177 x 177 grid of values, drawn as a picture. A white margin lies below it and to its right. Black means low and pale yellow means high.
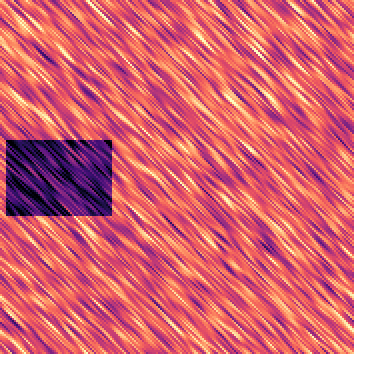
An odd patch, lower than its surroundings, sits in the middle left. The ninth with the lowest average is the middle left. The grain runs diagonally down to the right. On average the colour sits 60% of the way up the scale.
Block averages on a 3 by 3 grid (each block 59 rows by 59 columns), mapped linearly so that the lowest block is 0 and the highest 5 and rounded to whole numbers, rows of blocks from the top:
555
055
555
